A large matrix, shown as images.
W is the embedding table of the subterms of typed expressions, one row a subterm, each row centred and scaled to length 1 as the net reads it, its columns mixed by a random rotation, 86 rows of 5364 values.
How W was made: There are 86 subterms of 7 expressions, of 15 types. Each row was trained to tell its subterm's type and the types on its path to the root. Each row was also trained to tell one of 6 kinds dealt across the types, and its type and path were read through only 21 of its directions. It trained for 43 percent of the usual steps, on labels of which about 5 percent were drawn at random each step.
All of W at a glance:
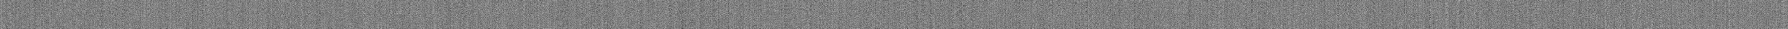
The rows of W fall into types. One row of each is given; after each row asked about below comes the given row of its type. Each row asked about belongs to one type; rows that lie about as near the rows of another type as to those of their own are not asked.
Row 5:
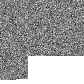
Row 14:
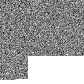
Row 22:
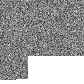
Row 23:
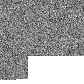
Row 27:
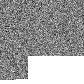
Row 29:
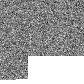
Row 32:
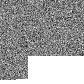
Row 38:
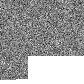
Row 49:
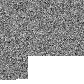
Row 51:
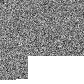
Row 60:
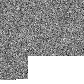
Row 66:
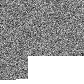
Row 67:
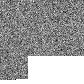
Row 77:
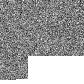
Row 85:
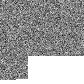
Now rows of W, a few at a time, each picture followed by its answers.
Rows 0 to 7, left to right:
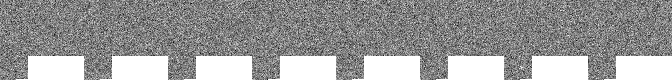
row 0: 27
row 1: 27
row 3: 14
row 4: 77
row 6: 32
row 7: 22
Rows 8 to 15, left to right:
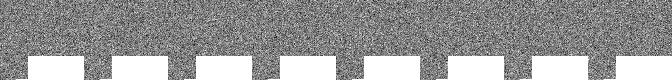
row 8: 27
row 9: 85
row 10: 67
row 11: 14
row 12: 49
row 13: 85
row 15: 29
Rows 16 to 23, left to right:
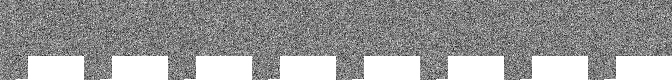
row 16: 32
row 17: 32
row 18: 67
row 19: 38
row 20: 27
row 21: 14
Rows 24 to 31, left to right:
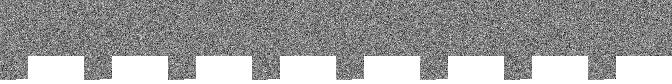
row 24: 32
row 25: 66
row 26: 38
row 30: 67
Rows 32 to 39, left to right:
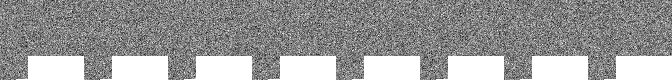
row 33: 14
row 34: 32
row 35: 77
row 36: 22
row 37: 32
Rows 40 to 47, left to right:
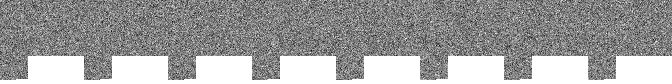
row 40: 67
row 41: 22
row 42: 38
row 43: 51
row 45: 85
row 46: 66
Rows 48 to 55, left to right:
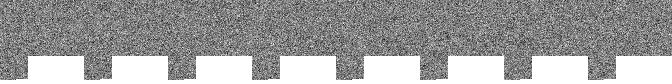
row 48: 27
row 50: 38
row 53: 85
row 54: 67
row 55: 49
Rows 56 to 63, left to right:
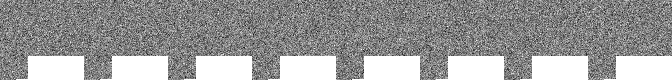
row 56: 85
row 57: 85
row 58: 51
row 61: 29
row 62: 77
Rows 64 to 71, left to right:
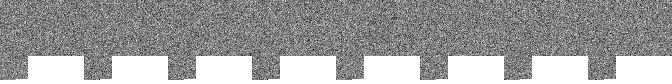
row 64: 29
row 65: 67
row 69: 27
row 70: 29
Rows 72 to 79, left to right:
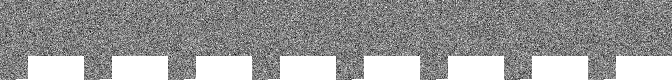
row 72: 32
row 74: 29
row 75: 27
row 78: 14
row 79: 85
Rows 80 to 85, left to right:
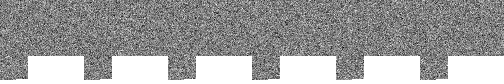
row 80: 51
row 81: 67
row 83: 66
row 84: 29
